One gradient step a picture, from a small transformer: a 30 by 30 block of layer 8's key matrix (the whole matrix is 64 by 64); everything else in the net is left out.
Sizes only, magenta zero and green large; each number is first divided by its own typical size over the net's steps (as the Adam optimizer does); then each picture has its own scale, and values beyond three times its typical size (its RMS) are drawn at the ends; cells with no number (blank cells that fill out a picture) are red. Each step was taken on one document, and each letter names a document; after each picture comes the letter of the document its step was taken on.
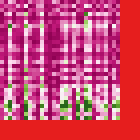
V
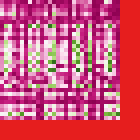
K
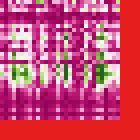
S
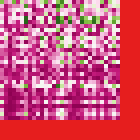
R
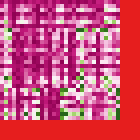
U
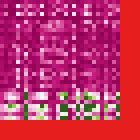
V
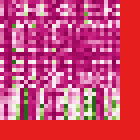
V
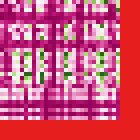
S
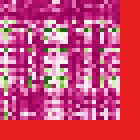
U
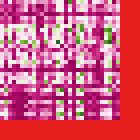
R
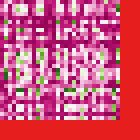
S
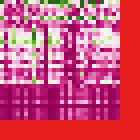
R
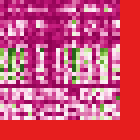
S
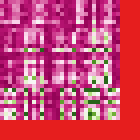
U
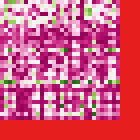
K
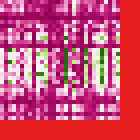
S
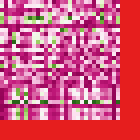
R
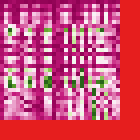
U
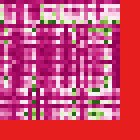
U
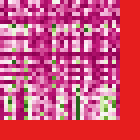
V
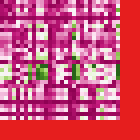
S
